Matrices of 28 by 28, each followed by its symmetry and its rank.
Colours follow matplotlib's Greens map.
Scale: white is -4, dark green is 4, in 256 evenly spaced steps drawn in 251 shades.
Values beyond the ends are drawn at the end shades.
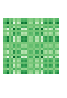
symmetric, rank one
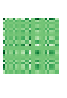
symmetric, rank one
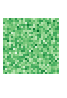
antisymmetric, full rank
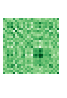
symmetric, rank three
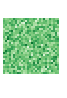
antisymmetric, full rank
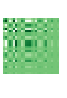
symmetric, rank one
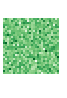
antisymmetric, full rank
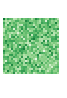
symmetric, full rank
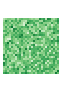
symmetric, full rank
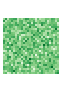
symmetric, full rank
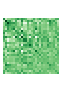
symmetric, rank three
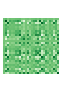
symmetric, rank two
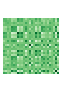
symmetric, rank two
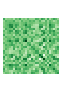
symmetric, rank three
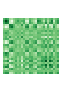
symmetric, rank two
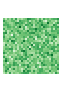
antisymmetric, full rank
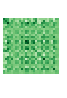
symmetric, rank three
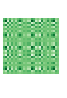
symmetric, rank one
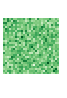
symmetric, full rank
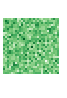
symmetric, full rank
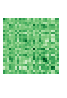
symmetric, rank three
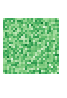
symmetric, full rank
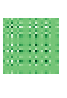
symmetric, rank one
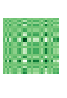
symmetric, rank one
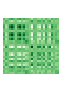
symmetric, rank two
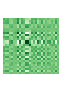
symmetric, rank two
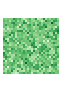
antisymmetric, full rank
